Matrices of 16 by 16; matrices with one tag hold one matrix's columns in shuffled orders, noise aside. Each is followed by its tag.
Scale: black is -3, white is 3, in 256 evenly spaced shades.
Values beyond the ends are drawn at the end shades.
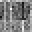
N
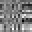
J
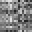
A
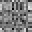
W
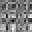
J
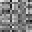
A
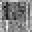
N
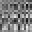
J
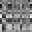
J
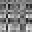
J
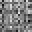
A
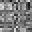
W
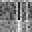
N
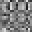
W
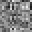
W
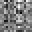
A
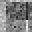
N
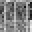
N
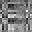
J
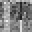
N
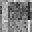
N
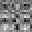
J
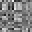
W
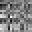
J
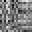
A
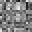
W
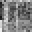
N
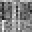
N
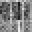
N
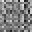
A
